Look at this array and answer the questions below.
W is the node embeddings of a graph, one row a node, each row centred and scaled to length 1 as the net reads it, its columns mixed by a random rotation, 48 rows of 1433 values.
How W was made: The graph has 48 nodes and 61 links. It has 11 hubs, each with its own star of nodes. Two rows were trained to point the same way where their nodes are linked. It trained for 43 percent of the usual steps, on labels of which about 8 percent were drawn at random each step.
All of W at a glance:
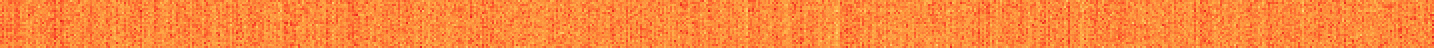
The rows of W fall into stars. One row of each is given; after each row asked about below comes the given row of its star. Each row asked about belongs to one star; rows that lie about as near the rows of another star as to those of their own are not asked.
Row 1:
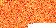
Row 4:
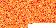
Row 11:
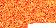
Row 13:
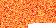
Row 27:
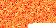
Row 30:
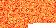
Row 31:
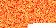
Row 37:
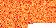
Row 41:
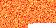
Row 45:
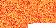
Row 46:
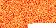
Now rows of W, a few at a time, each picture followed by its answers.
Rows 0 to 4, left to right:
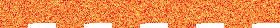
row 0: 46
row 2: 13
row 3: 1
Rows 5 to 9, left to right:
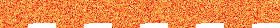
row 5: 31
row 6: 41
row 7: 30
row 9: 11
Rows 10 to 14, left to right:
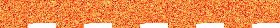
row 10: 46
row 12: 45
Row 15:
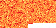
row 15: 31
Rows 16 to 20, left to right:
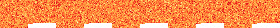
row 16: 13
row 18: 31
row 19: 27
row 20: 30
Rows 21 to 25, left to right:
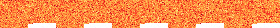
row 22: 4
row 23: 46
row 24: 1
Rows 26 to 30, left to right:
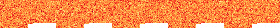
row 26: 11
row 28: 1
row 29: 37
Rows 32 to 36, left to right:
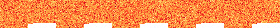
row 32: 4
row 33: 45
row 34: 11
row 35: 13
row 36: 37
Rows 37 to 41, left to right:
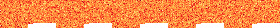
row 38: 27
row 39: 13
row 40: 11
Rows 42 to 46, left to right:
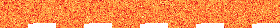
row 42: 30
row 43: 46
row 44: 27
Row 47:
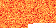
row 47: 1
